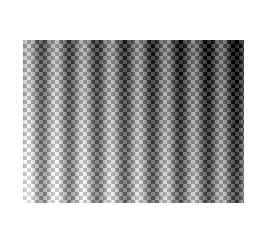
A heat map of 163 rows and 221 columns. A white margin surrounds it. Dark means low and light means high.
Ninth with the lowest average: top right. Slope: up to the bottom left. Stripes: upright, repeating 8 times. Lone odd cells: none. Ninth with the highest average: bottom left.
